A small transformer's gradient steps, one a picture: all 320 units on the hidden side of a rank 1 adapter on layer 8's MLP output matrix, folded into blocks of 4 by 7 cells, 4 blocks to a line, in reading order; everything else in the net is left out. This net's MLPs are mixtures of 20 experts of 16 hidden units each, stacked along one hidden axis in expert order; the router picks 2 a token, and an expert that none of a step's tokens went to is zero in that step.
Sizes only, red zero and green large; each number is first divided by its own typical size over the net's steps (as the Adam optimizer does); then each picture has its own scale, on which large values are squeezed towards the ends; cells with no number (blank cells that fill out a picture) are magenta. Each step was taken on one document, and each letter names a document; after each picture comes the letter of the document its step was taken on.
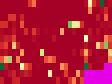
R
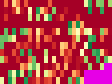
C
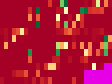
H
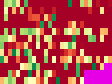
C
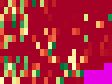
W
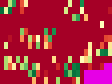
W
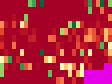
R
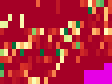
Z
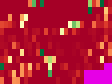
R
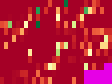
H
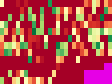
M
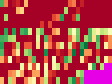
C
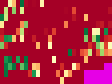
W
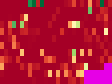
R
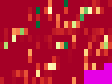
H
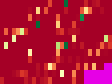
H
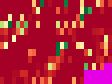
H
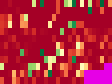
R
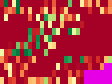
C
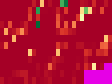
H
